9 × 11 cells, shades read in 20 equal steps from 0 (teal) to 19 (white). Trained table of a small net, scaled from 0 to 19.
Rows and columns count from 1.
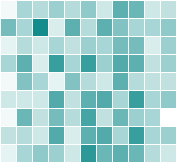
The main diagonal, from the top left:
18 12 15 3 9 6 14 12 7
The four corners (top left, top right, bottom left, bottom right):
18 14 17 15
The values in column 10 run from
12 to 16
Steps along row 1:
down up down up down up down up up down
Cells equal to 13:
9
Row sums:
134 104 137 99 140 112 127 112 115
